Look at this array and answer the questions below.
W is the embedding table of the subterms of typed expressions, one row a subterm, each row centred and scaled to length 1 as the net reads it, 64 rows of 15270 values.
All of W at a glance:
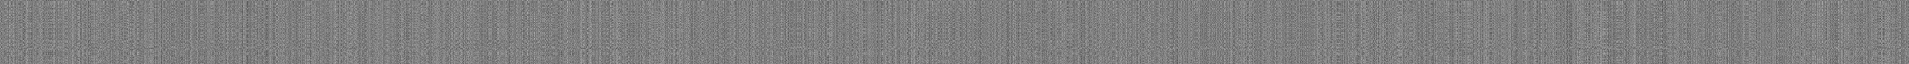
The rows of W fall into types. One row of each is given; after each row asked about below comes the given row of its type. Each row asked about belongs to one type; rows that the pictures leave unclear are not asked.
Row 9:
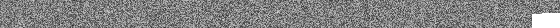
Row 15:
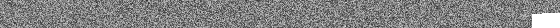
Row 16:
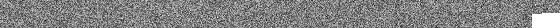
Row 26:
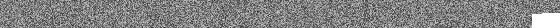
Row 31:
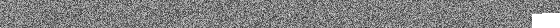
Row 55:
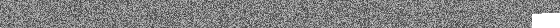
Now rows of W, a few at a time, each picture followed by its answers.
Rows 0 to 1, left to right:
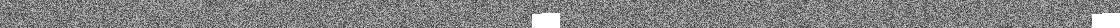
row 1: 26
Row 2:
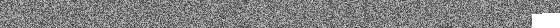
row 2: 26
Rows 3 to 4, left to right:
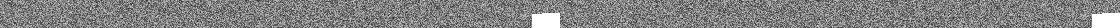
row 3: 15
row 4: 15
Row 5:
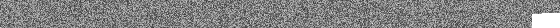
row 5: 55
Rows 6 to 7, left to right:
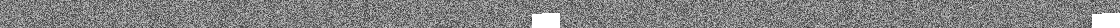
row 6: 26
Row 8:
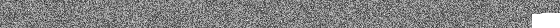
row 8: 9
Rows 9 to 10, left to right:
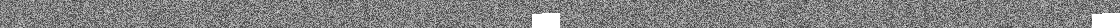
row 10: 26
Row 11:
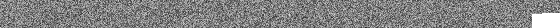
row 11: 31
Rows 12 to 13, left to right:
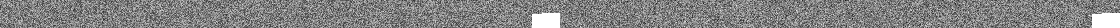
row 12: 55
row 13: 26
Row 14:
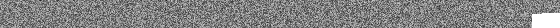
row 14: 15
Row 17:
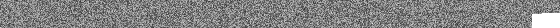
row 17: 55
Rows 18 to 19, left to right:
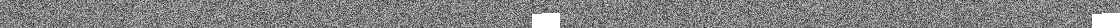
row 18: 16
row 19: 16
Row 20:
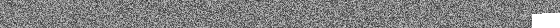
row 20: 15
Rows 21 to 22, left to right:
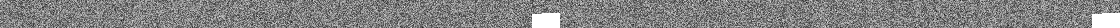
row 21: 16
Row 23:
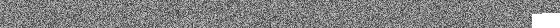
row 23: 31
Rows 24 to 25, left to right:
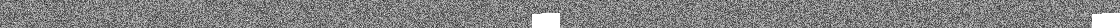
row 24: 9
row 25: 15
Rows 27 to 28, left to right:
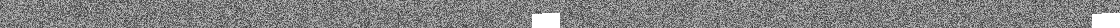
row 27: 55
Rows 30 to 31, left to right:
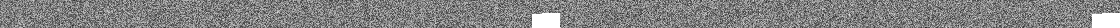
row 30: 9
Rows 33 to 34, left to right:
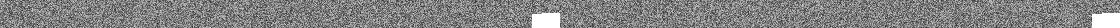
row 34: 16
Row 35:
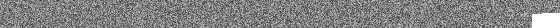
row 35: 15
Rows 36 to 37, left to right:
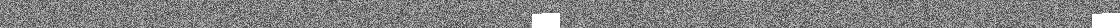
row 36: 55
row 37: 9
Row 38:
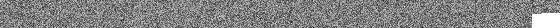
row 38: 16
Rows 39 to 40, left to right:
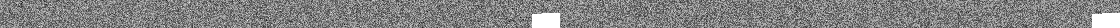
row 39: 15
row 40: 55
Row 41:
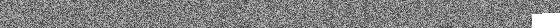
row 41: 26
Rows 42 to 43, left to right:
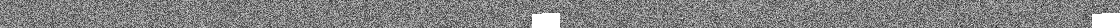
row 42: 26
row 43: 16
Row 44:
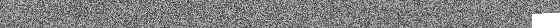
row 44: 55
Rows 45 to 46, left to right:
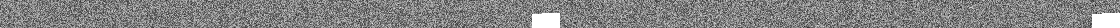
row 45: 55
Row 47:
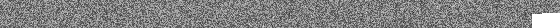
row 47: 16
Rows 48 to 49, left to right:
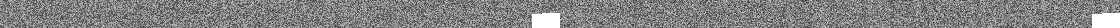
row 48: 31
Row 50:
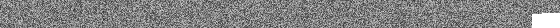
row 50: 55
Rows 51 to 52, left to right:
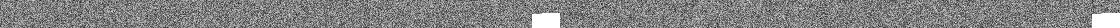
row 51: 9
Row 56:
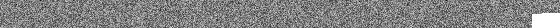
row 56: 9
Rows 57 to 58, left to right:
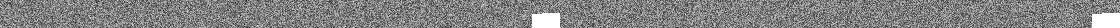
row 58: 16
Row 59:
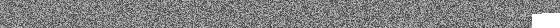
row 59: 15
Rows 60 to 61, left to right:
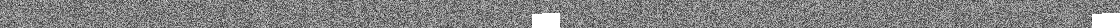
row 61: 16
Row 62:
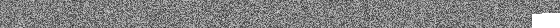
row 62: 9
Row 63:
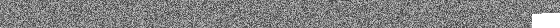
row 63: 55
